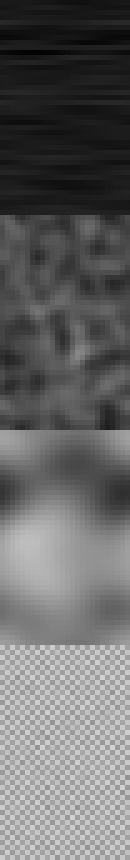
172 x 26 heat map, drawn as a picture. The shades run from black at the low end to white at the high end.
It is made of 4 by 1 panels. Panel 1,1: very low, streaked across, faint in contrast. Panel 2,1: low, blotchy. Panel 3,1: middling, smooth, strong in contrast. Panel 4,1: high, checkered.
